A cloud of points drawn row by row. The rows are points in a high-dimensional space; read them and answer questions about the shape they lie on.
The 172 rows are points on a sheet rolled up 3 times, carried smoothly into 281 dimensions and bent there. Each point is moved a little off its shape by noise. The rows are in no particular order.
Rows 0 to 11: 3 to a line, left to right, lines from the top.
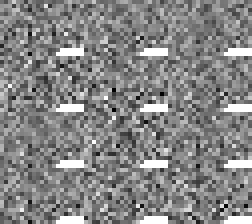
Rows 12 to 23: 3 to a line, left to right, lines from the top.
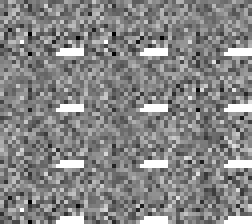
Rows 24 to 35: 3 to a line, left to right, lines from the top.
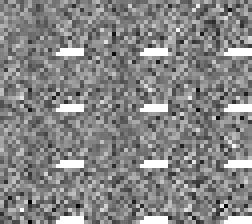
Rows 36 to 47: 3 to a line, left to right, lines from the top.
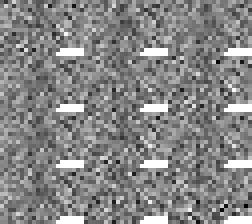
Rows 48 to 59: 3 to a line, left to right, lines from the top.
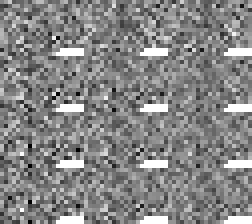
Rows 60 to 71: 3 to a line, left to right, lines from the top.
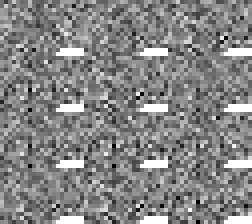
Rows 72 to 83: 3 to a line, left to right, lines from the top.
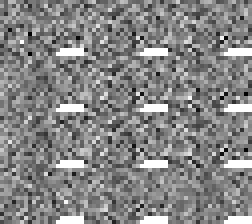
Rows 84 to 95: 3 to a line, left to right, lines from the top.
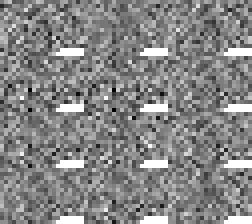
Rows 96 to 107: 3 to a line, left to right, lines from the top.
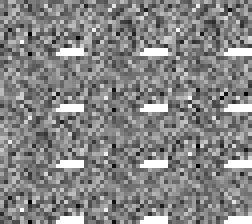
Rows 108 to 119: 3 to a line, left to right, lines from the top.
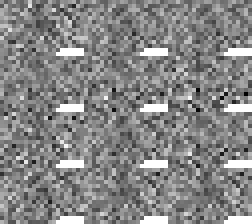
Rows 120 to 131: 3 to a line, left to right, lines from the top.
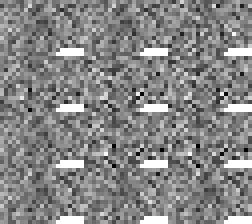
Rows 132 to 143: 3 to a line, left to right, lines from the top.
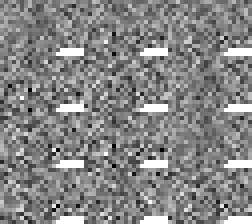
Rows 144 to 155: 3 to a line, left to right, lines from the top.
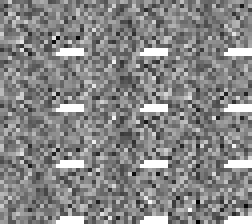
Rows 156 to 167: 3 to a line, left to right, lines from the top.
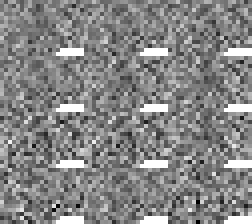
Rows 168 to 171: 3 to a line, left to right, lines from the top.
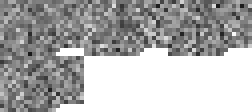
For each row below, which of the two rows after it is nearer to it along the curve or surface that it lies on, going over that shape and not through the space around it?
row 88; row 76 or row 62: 62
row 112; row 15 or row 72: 15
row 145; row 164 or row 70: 164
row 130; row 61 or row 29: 29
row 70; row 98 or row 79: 79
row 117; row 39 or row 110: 110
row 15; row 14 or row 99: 14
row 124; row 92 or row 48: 48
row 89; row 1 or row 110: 1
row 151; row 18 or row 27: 18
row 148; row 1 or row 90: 1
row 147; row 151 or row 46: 151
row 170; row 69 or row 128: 128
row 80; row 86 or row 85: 86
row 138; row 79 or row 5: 79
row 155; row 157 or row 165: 165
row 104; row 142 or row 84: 142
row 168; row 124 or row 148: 148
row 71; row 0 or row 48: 0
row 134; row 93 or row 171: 171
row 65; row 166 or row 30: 166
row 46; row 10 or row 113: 113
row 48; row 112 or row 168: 112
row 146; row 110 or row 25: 25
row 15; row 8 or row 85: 85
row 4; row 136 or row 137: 136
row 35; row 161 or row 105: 105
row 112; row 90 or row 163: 90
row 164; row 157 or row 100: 100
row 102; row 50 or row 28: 50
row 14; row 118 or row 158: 118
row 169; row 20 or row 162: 20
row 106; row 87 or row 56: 56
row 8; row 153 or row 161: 161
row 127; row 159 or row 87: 87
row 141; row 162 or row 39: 162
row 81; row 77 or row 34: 77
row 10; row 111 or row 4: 4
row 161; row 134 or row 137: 137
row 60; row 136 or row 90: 90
